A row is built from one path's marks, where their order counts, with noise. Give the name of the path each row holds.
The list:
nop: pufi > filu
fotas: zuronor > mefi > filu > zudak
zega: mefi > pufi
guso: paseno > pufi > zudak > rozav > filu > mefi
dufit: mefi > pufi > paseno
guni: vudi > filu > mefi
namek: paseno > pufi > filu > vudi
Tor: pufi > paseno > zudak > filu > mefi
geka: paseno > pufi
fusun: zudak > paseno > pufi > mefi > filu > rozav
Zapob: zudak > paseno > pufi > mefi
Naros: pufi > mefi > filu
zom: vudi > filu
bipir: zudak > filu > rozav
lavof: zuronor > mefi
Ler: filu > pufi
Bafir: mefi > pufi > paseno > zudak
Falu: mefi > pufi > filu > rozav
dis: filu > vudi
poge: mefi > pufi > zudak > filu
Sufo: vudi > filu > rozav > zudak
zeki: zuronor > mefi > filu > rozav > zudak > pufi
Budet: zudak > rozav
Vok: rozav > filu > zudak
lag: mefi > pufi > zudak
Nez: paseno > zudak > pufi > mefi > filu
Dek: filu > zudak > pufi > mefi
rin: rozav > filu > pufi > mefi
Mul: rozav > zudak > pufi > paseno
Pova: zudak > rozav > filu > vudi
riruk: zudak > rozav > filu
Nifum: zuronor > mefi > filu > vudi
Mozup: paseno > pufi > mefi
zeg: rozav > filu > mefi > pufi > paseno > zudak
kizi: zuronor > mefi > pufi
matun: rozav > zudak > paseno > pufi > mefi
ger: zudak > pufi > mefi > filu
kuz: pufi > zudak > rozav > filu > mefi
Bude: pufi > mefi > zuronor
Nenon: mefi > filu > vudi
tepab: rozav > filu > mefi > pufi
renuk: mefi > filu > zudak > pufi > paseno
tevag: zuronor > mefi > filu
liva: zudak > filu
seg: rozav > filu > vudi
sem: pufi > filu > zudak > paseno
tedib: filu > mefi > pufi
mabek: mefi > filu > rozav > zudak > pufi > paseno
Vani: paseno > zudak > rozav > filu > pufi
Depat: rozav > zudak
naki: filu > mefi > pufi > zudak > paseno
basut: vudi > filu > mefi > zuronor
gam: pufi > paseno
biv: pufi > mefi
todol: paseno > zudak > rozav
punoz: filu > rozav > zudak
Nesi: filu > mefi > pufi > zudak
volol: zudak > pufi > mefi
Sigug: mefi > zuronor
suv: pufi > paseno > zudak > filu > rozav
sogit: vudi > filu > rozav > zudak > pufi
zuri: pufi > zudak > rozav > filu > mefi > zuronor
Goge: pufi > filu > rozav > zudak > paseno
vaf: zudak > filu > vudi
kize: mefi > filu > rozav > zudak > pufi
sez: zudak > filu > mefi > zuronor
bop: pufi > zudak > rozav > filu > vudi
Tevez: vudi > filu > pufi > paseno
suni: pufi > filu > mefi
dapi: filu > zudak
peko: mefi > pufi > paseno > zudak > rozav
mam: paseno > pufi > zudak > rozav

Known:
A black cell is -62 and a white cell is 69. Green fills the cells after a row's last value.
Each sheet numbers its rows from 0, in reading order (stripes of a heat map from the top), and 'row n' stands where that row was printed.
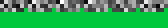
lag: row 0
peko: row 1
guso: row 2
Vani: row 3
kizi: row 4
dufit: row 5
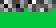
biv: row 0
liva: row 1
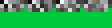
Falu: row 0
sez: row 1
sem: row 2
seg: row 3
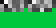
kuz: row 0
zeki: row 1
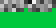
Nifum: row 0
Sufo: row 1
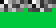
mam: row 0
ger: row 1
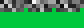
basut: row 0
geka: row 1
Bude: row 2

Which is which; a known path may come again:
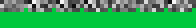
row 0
dis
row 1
peko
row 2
Mozup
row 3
zuri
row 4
Nenon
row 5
fotas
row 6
Goge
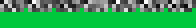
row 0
sez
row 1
guso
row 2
Sigug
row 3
Pova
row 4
liva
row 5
matun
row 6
lag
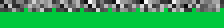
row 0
Bude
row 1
Nifum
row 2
kizi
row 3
ger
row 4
Falu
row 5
suv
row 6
dufit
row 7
seg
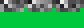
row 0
guni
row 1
bop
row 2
suni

